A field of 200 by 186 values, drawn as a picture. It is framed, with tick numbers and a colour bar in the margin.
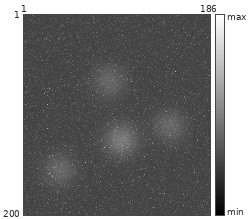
Histogram: skewed, a long tail of high values. Average level on the scale: 30%. Mirror symmetry: none. Bumps: four.
